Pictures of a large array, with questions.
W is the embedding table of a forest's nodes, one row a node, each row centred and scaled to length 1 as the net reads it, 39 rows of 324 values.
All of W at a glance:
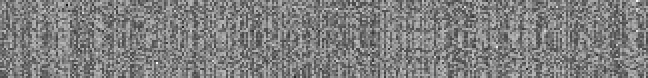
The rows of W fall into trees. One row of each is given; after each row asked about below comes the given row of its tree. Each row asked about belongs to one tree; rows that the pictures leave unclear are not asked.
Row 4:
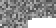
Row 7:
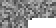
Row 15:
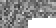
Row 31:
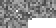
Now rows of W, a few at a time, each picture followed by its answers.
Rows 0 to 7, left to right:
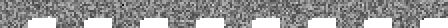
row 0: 4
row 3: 31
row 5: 15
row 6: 31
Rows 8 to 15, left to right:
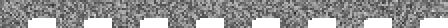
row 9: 31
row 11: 7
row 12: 7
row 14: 4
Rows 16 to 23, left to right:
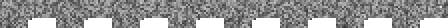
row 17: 7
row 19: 7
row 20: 7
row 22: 7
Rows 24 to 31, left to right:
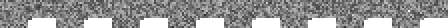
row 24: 4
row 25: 31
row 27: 7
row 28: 31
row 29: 4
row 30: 15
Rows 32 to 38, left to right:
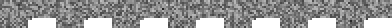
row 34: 15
